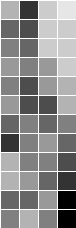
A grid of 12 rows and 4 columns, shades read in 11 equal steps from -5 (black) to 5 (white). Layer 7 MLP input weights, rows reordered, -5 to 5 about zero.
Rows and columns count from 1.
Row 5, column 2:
-2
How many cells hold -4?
0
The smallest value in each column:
-3 -3 -2 -5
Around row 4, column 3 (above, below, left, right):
3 1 0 3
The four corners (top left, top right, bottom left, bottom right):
2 4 0 -5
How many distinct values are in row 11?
3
